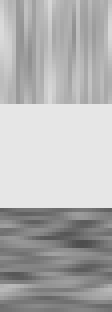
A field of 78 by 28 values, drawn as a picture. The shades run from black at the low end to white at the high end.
It is made of 3 by 1 panels. Panel 1,1: high, streaked downward. Panel 2,1: very high, flat. Panel 3,1: middling, streaked across.
